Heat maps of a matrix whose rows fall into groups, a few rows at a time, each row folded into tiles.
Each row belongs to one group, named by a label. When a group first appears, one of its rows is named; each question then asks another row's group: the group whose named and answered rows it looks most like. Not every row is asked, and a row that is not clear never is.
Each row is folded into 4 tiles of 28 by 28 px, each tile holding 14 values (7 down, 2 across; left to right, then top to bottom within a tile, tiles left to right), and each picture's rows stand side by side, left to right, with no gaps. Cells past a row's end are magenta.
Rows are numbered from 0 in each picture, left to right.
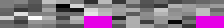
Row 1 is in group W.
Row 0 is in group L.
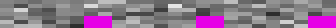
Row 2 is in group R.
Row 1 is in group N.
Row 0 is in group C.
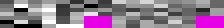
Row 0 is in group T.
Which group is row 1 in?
R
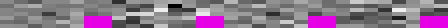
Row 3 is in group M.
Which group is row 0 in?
R
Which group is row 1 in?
L
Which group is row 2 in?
R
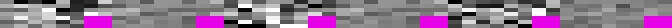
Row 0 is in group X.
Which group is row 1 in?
C
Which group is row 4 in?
W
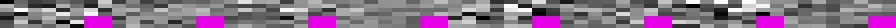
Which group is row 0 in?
W
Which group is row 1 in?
W
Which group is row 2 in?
M
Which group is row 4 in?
N
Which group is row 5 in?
W
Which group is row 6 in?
M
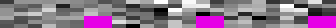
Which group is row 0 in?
L
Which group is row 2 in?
N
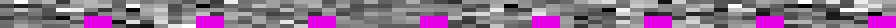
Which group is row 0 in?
M
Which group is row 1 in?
T
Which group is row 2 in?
R
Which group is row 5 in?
M
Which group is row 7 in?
M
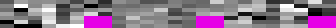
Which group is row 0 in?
T
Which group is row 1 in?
X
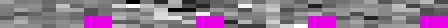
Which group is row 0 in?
N
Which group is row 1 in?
X
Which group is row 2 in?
T
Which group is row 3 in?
N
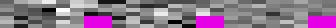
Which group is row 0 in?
M
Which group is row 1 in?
W
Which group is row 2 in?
R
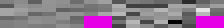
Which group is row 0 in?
C
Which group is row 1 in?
W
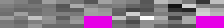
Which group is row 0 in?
L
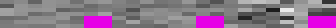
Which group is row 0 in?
C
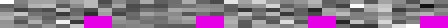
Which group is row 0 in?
R
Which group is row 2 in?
R
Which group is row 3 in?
T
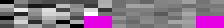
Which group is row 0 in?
W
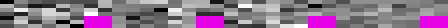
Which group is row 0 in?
W
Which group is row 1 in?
M
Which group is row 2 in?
T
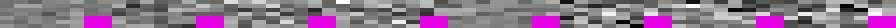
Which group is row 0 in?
R
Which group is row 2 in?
R
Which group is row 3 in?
R
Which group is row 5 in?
W
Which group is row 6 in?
X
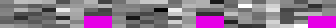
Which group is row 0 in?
M
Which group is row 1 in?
M
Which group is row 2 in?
T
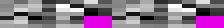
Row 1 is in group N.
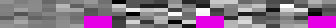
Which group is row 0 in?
N
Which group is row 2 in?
N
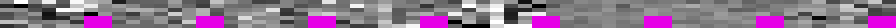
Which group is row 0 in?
M
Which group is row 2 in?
X
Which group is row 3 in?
T
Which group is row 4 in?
T
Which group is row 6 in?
X
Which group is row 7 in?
N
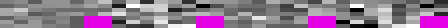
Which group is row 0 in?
C
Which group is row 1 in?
T
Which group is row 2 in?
L
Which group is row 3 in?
T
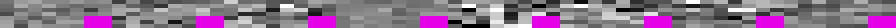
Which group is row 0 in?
R
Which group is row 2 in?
N
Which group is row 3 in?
X
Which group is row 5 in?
X
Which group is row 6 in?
M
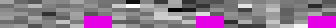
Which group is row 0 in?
R
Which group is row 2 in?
T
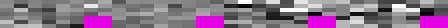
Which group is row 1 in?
L
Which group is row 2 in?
M
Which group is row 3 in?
N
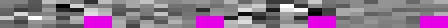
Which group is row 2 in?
N
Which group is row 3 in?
C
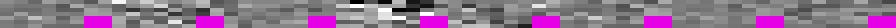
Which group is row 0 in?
L
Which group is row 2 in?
R
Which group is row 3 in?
X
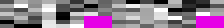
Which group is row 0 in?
T
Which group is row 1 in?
X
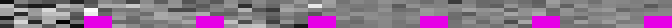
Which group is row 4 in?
W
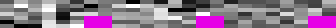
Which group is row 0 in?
T
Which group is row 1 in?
X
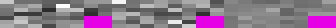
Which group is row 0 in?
N
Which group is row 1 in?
R
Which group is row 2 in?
X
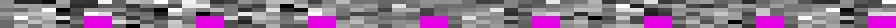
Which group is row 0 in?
X
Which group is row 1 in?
M
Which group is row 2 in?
L
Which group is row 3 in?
N
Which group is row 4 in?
X
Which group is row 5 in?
N
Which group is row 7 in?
X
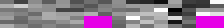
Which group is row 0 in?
X
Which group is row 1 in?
X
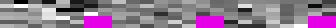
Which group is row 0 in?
X
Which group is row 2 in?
T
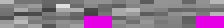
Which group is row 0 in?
N
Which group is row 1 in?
C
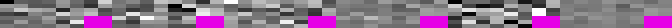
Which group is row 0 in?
W
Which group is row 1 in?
L
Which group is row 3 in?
L
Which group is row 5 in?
L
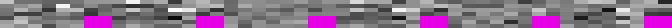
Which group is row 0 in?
N
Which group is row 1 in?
M
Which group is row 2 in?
R
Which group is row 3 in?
M
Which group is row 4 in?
W
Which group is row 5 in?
M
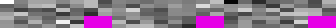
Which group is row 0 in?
R
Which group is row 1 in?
C
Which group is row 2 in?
W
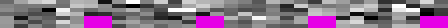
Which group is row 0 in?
M
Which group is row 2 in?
L
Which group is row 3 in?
N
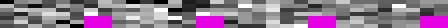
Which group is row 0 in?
W
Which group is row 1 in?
X
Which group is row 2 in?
T
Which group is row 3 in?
N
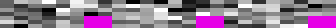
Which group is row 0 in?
M
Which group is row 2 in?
T
